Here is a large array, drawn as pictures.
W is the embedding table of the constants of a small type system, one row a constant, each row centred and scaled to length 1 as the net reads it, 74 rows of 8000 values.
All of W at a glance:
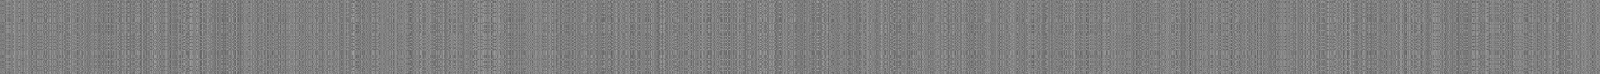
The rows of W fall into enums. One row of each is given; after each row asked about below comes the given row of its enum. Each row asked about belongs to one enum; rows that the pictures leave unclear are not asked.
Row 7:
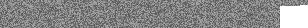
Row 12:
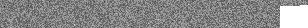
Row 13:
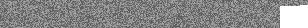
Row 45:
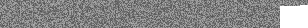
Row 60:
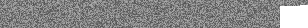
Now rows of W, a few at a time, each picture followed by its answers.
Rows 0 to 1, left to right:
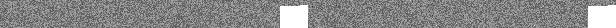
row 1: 12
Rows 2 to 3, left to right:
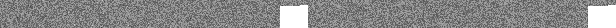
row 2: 12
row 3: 7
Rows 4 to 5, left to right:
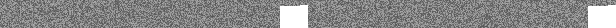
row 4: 45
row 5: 13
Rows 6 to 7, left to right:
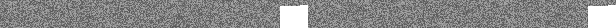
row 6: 13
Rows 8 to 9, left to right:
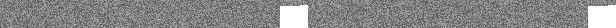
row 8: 12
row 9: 7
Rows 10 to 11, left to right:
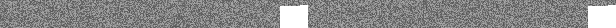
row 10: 13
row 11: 45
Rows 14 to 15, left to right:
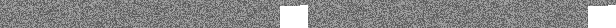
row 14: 60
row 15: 7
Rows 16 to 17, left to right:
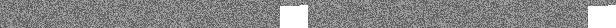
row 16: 12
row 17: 7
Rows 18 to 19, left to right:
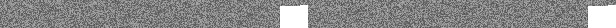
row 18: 7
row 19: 60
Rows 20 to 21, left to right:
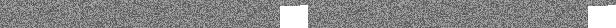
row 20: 60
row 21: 60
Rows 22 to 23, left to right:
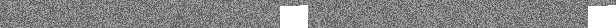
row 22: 13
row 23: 12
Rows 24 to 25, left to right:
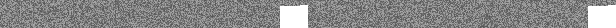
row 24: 45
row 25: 13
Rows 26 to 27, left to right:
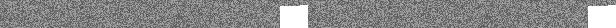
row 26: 13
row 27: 13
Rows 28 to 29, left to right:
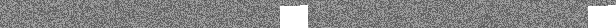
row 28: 45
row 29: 13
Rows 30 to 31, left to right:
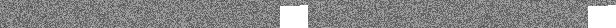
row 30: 12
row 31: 13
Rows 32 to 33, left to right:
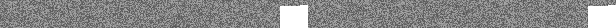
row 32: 13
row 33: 7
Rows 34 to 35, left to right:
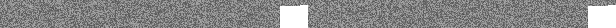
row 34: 7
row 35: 45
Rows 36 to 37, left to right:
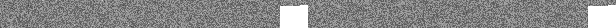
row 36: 12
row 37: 7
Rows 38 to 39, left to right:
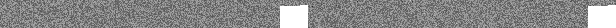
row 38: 45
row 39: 12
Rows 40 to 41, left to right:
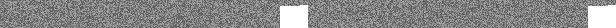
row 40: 13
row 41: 45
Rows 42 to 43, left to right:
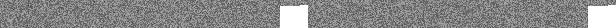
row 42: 12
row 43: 7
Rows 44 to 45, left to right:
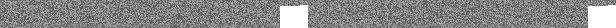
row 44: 13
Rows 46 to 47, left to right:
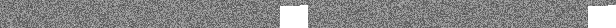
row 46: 12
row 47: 60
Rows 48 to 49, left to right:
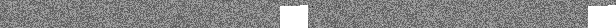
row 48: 13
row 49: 12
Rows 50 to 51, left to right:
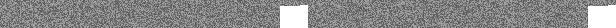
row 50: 45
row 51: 7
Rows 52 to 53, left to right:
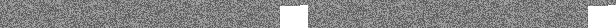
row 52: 7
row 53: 7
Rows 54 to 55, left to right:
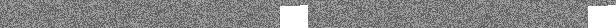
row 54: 7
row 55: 13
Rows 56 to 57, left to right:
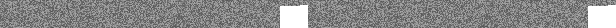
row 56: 13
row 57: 13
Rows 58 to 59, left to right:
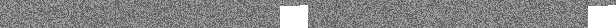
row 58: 45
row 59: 12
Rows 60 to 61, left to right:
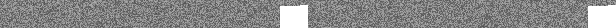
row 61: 13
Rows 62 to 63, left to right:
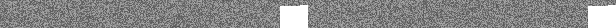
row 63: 45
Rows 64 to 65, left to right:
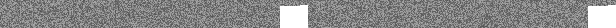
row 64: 45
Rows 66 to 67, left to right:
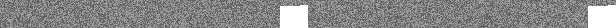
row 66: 12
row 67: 13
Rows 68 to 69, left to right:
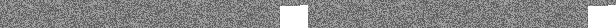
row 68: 7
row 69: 7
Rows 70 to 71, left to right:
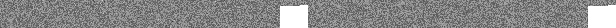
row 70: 12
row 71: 7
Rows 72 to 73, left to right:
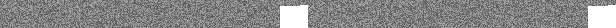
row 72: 60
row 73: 45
